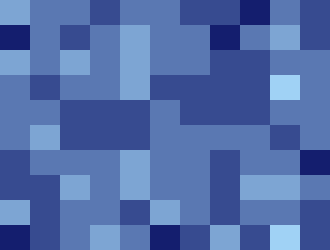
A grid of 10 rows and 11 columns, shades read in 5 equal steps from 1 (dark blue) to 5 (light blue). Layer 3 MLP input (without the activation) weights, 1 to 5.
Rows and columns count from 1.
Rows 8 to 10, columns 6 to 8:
3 3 2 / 4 3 2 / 1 2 4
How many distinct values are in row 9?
3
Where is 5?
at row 4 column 10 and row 10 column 10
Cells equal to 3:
49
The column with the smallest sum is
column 8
